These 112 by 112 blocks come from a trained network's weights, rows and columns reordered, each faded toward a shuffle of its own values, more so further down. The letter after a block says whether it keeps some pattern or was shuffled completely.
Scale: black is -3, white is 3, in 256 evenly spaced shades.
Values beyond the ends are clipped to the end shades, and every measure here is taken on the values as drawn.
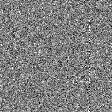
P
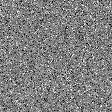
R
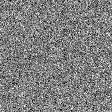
P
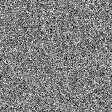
P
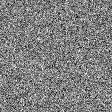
R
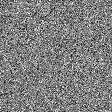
R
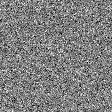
R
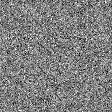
P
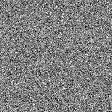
P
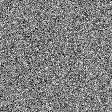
R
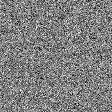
P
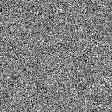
P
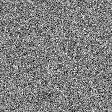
R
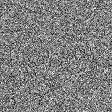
P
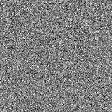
P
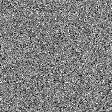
P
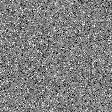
R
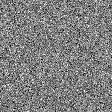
R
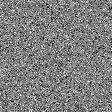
R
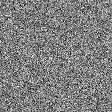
R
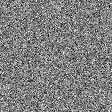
R
